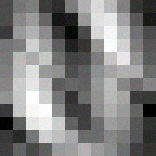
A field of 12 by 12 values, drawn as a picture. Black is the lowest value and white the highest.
Slope: none. Average level on the scale: 50%. Ninth with the highest average: middle left. Stripes: upright, repeating 2 times.
